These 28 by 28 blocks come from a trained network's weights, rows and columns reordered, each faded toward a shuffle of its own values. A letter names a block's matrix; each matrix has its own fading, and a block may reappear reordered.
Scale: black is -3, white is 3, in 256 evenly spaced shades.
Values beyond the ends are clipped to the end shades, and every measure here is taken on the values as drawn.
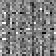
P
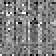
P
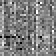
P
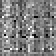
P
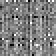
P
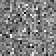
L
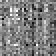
P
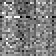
P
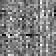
P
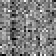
P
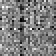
P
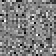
L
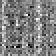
P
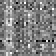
P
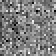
L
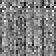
P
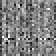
P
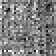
P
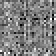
P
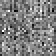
P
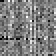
P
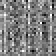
P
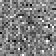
L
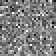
L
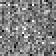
L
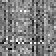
P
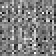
P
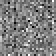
L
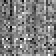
P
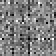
P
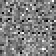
L
